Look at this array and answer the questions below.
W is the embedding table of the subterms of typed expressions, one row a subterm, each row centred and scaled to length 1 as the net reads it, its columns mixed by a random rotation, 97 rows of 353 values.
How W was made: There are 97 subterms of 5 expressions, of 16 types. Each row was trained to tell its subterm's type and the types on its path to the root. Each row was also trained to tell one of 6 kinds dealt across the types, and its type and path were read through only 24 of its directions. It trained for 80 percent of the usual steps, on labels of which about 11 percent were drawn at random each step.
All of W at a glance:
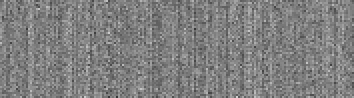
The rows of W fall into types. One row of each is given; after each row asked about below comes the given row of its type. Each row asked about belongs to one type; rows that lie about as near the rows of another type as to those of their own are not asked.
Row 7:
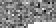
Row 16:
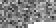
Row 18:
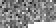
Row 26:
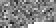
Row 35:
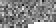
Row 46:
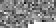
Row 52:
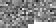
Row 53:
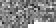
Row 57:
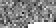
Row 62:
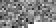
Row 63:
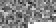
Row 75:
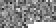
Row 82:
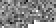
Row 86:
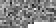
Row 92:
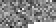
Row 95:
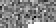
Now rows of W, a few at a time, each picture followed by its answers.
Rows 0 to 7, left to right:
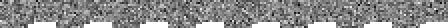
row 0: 52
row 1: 46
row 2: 46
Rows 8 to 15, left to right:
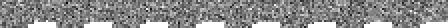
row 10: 53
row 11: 86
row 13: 82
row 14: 86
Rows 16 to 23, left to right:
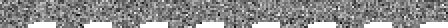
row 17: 52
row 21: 82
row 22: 35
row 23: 18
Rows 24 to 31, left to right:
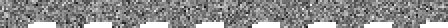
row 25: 16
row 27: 62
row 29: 52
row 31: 53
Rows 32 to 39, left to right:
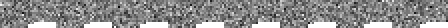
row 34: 75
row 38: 75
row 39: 57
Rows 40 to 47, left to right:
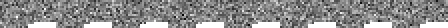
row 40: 52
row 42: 86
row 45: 75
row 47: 95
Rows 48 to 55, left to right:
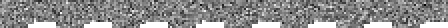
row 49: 57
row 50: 35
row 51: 75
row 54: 52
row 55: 57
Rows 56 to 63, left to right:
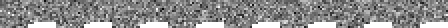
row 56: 7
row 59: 18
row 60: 18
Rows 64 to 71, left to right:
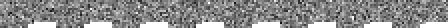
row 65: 26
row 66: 63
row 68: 86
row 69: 18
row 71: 86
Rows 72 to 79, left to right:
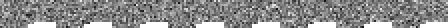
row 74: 57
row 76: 46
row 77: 95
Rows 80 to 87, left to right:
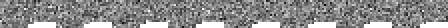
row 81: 35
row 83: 26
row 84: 35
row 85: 82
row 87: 75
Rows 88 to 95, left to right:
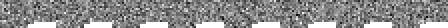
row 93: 18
